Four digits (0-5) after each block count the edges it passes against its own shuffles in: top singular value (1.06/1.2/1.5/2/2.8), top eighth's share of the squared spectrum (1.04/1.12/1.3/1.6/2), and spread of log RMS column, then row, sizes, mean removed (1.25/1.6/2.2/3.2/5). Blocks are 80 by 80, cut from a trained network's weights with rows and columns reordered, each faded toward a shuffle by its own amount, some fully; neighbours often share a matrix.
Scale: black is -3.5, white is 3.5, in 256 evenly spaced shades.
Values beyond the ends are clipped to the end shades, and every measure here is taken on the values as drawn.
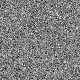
0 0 0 0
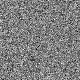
0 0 0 0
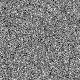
0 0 0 0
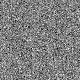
1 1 0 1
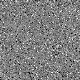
2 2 0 1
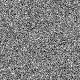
0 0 0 0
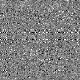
4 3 0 3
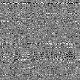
4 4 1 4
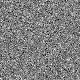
0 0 0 0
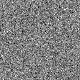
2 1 0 0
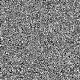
3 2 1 1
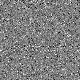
2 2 0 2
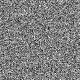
1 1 0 0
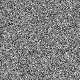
1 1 1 0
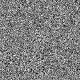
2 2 0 1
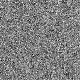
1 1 0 0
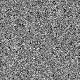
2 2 0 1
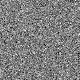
1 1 0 0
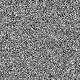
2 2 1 0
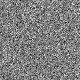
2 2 0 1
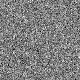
1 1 0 0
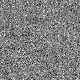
2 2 0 1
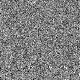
2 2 0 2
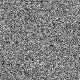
2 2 0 1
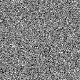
1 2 0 1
